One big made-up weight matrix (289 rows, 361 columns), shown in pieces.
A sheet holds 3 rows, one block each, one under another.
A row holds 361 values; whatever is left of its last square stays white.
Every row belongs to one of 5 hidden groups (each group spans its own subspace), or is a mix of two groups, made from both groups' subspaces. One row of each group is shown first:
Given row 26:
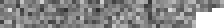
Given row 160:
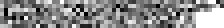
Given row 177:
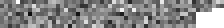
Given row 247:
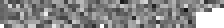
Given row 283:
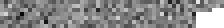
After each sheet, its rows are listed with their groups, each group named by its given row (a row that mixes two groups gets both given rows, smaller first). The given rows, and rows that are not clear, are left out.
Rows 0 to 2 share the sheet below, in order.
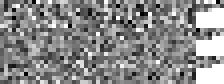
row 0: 160 and 247
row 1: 26
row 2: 160
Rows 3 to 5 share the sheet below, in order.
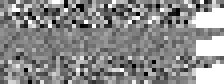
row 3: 160 and 177
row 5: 177
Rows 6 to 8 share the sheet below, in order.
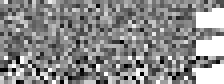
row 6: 26 and 283
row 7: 177
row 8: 283
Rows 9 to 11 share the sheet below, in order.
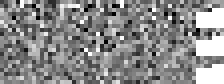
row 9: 283
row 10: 26
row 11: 247
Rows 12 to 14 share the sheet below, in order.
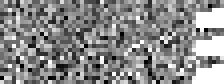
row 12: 26 and 283
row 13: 160 and 283
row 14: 26
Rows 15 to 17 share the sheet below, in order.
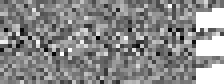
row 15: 283
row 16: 283
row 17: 247
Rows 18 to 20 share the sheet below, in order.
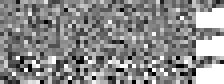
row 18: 177
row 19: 177
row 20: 177 and 283
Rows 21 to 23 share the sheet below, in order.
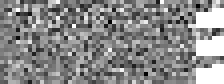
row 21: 177
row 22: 177
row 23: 177
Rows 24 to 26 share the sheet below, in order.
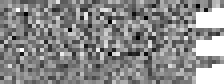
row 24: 177
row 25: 247
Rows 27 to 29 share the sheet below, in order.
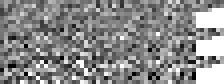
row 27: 283
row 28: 160
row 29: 160
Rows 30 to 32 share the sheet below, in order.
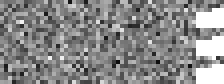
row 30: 247
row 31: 26 and 283
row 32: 160
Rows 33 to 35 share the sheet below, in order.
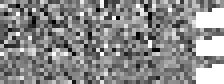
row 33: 26 and 247
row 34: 247
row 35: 247
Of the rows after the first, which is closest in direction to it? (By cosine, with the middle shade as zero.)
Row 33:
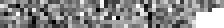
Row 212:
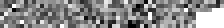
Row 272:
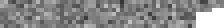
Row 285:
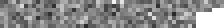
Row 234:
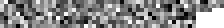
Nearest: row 285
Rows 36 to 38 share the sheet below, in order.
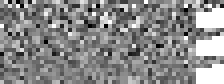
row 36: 26 and 247
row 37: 247
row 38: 247
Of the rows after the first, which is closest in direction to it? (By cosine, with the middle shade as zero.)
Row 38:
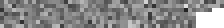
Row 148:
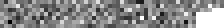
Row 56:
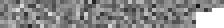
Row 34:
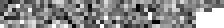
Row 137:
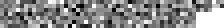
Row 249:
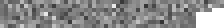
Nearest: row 249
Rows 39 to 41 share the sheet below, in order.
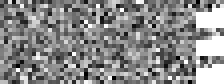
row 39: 26
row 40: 160 and 247
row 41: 177 and 283
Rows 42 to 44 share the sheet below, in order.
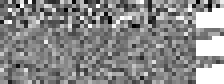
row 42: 26
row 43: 247
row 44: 177
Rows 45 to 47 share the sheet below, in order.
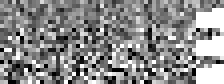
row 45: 26
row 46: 26
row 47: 177
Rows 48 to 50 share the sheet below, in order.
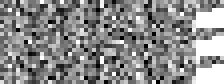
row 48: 26
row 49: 177
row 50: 26
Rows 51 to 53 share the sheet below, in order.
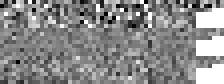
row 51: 26 and 247
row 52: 247
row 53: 247
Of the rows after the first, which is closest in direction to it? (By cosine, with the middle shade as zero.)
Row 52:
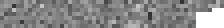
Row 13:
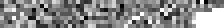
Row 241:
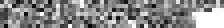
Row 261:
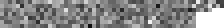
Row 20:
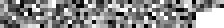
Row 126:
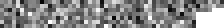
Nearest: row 241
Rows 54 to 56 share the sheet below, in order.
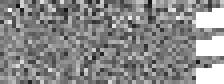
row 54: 26
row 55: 177 and 247
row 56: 177 and 283
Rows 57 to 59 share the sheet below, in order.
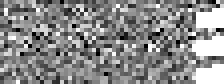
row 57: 160
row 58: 160 and 177
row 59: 160 and 283
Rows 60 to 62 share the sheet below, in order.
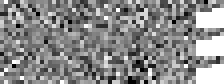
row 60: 283
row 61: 247
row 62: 247
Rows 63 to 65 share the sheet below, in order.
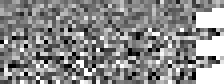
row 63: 177 and 283
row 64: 160 and 247
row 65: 160
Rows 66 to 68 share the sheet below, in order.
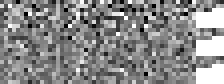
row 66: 177
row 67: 26 and 160
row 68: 177
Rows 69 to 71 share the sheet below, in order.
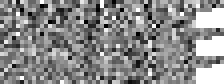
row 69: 26
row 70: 247
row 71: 247
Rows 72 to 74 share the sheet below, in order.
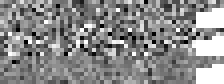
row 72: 247 and 283
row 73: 177
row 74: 247
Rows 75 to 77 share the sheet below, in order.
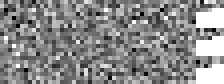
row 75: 160
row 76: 160
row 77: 177
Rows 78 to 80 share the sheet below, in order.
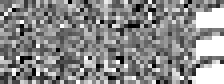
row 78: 247
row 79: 283
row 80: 283
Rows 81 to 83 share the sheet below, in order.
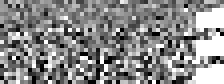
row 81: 247
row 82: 160 and 247
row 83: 26 and 283
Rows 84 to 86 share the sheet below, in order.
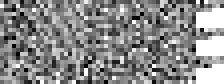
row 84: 160 and 283
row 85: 160
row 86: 177 and 283
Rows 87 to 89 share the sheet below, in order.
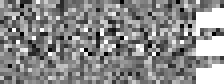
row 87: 283
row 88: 26
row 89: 26
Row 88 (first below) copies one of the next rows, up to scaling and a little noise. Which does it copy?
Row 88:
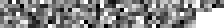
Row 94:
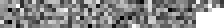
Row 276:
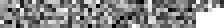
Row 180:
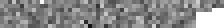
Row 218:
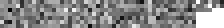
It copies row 180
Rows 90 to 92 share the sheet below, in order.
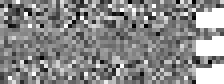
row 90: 177
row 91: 160
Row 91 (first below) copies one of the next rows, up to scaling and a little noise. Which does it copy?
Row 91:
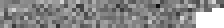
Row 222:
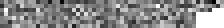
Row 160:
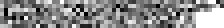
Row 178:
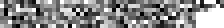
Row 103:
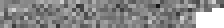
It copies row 103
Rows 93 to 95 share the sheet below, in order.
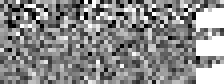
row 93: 177 and 283
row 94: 26
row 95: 26
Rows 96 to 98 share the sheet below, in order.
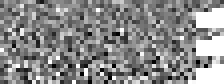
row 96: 26 and 283
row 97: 283
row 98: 177
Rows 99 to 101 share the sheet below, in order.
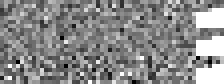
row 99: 283
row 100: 283
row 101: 26
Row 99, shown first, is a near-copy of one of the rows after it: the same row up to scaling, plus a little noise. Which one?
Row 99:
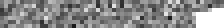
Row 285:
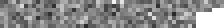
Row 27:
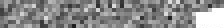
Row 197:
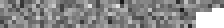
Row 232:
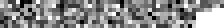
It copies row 27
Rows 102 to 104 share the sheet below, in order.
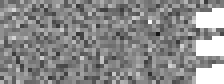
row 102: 160
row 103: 160
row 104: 26
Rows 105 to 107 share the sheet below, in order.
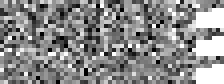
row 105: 26 and 283
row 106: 26 and 247
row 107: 160 and 177
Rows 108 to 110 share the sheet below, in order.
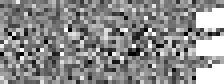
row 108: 177
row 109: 247
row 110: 283
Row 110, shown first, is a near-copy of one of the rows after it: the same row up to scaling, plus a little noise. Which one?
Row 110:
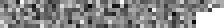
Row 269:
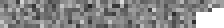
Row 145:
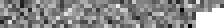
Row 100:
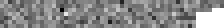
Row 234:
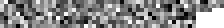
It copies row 269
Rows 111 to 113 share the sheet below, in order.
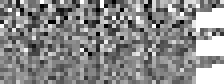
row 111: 26
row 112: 26
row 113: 26
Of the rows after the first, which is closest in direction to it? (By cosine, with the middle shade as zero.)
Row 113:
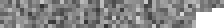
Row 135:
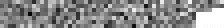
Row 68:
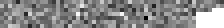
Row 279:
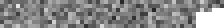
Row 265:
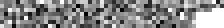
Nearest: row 265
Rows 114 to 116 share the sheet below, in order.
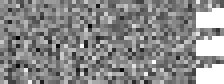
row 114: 26
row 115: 177 and 283
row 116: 177
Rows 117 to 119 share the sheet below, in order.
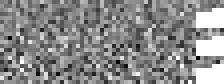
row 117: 26
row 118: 26
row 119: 283
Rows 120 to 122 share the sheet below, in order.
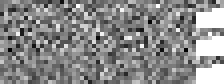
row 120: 160
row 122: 26
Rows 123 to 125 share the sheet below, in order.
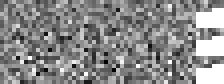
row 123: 283
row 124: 26 and 160
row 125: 283
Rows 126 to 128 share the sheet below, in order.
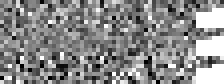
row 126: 26
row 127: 247
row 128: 26
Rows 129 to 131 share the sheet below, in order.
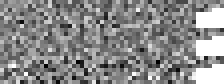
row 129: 247
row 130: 26 and 160
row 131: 160
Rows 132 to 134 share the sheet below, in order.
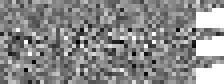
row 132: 26
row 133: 177
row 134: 177
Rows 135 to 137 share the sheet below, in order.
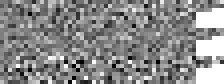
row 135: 26 and 177
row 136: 160
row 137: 160 and 177
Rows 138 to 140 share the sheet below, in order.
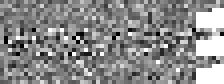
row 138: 247 and 283
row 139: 160 and 177
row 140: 160
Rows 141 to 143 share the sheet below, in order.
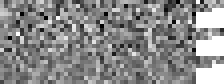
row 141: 247 and 283
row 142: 26
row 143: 26
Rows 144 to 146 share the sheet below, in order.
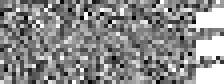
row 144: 160 and 177
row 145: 283
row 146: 26 and 160
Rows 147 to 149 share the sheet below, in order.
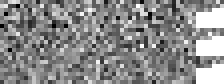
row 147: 247
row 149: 26
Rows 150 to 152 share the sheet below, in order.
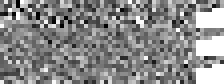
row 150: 26 and 283
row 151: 283
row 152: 247
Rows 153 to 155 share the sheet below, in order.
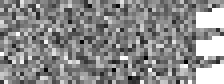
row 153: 283
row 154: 247
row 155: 247 and 283
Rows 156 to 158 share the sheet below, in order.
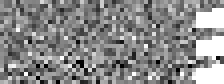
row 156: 26
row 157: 177
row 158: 160
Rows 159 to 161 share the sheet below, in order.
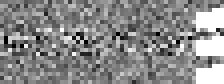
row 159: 247
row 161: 26
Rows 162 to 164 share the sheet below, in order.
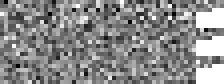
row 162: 283
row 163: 160
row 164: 177
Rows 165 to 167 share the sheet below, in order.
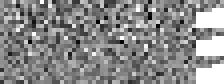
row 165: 26 and 247
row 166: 177
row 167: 247
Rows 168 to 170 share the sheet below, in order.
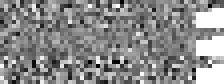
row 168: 283
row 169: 247
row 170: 283
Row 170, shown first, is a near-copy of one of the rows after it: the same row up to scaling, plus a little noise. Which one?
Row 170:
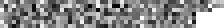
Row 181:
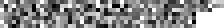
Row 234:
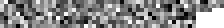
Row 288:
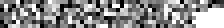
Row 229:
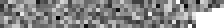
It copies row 181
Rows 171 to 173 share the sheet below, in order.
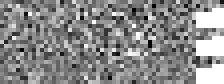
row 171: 26 and 177
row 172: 247
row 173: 26 and 177
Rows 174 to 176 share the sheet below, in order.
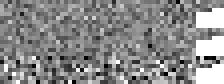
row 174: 283
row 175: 26
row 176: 160
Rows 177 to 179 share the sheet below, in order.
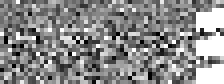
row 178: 160
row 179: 26 and 160
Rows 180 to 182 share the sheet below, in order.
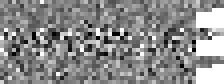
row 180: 26
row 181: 283
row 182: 26 and 283
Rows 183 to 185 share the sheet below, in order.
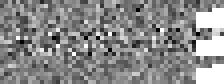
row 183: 26
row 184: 177 and 283
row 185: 26 and 160
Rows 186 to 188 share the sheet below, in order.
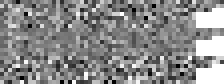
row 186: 177
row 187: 177
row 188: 177 and 247
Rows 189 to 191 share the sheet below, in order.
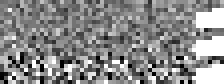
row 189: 26
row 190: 160
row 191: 283
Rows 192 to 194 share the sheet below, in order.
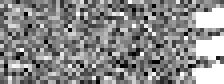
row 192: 177
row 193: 247
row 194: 160 and 177
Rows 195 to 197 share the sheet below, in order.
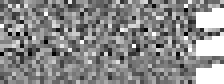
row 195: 247
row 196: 247
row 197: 283
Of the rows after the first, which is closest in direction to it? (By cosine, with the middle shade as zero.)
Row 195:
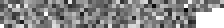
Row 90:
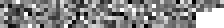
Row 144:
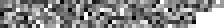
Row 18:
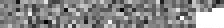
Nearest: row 144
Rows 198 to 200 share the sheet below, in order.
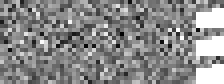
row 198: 283
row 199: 283
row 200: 26
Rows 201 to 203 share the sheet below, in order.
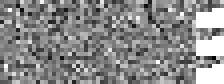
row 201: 26
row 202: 177
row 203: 160
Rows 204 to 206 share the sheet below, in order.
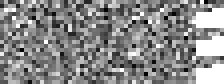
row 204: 160
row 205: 247
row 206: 177
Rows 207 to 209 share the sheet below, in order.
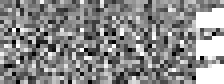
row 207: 26
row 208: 26 and 283
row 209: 26 and 160
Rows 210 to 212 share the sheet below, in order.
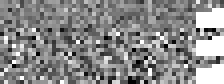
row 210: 26
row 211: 160
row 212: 247
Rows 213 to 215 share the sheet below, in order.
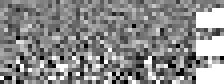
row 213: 177
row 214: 177 and 283
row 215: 26
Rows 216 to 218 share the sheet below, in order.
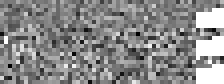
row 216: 177
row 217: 160 and 247
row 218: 26
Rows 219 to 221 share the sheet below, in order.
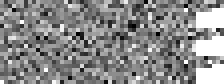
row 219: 247
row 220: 160
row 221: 247 and 283
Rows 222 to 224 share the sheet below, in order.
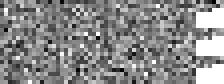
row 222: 160
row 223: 26 and 283
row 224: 177
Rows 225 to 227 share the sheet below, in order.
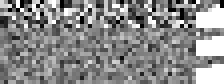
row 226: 160 and 177
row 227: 283
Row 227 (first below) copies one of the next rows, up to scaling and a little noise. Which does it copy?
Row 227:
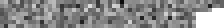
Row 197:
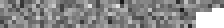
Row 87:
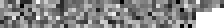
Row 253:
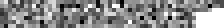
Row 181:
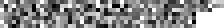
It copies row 253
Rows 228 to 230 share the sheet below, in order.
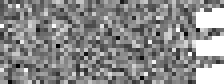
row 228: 247
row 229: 283
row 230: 177
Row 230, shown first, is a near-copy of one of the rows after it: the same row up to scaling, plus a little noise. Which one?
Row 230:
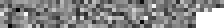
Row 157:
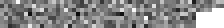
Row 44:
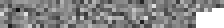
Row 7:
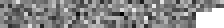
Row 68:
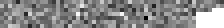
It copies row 44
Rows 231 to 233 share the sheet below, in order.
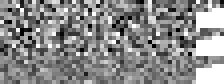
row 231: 26
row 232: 283
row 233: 283
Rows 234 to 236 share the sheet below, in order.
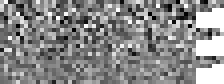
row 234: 283
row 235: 26
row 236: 160
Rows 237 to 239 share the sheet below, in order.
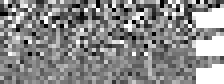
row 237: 283
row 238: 177
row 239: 26
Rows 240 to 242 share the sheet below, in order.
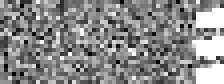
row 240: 283
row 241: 177 and 247
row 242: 160
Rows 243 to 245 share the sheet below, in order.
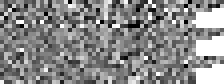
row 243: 247
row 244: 247
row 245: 247
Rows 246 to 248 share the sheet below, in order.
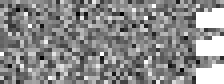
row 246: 177
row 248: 26
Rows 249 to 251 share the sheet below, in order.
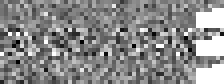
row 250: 247
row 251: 247
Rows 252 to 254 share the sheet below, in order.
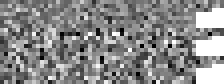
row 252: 177 and 283
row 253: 283
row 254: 26
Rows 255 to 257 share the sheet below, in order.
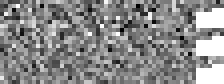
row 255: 247
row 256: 283
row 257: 283
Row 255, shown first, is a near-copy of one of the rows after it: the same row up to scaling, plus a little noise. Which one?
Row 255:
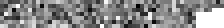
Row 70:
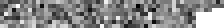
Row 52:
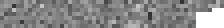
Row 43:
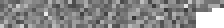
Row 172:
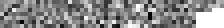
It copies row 70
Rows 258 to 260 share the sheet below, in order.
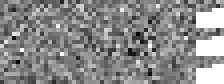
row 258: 160
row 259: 247
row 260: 247
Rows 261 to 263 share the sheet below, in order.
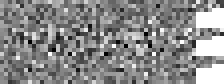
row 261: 26 and 160
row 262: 26 and 177
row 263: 177
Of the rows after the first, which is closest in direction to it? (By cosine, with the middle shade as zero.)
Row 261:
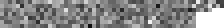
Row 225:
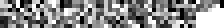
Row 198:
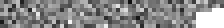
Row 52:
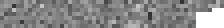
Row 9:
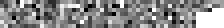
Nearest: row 225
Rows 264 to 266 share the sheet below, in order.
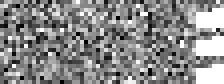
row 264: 247
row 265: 26 and 160
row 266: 247 and 283
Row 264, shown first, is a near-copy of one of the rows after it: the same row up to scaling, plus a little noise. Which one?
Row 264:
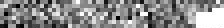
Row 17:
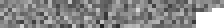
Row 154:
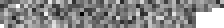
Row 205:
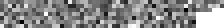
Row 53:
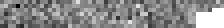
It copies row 53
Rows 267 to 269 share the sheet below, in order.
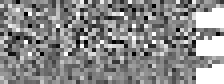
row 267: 177
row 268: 177
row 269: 283
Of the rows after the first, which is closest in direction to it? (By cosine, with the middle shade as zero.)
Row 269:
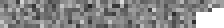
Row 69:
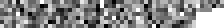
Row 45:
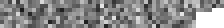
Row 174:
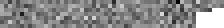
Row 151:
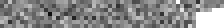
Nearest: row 174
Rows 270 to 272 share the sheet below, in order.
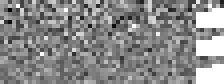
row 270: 26
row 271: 160 and 177
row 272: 283
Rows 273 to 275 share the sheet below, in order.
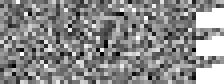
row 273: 177
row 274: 247
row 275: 160
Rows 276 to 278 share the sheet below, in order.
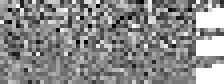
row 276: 26
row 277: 160 and 177
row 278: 177
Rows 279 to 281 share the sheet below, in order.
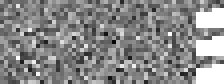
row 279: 247 and 283
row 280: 283
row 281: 177 and 283
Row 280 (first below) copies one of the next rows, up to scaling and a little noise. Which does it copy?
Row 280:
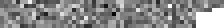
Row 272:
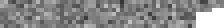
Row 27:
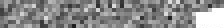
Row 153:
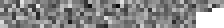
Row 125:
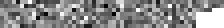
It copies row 125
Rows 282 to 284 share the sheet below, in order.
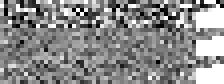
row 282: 160
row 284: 160
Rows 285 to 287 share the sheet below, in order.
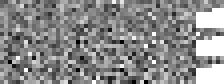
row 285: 283
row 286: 177
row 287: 177 and 247
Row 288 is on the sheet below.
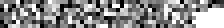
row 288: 283
